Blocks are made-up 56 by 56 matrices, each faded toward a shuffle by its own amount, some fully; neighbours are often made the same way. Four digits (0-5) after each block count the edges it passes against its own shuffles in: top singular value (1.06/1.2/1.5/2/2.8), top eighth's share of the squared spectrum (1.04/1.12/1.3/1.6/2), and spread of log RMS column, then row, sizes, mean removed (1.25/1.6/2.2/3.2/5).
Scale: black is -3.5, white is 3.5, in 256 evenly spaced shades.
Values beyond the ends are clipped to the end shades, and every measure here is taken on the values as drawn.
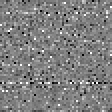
2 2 0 1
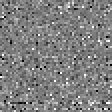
2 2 0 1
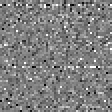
2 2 0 2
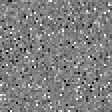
0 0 0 0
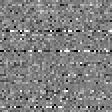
2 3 0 3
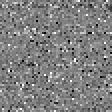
1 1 0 1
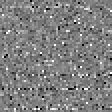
2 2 0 2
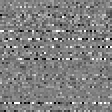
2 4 0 4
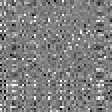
4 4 2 3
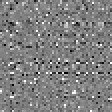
4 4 2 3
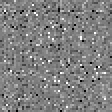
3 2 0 0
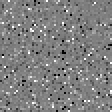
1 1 0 0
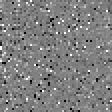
2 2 0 0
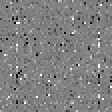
3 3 1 1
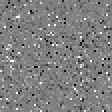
2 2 1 0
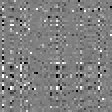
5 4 3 2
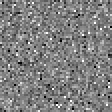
1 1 0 0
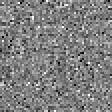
3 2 0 0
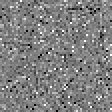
0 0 0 0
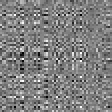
5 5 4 3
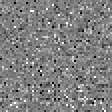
3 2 1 1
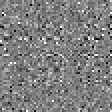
4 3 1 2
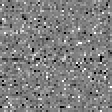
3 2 0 1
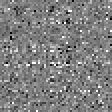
3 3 1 2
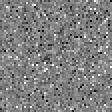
1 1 0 0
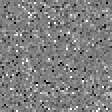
1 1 0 0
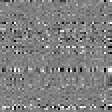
4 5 2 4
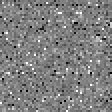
2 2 0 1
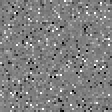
0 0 0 0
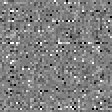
3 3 1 2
